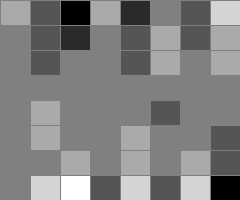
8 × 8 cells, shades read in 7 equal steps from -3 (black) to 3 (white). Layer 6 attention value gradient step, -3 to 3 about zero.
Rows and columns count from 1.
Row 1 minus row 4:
1 -1 -3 1 -2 0 -1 2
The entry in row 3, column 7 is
0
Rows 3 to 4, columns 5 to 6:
-1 1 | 0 0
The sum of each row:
-3 -3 0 0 0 1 2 4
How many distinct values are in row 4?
1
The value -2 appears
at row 1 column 5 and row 2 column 3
